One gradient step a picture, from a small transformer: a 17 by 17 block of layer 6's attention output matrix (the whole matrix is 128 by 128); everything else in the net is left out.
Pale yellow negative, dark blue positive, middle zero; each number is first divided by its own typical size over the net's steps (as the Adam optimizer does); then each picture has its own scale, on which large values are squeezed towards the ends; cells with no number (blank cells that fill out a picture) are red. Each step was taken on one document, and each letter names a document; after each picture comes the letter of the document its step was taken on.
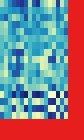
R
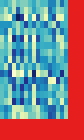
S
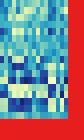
S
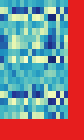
R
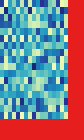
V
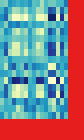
S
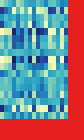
S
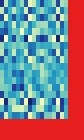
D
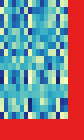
D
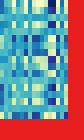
R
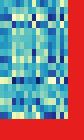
S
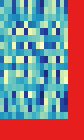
D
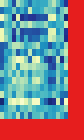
R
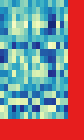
R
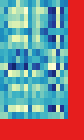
S
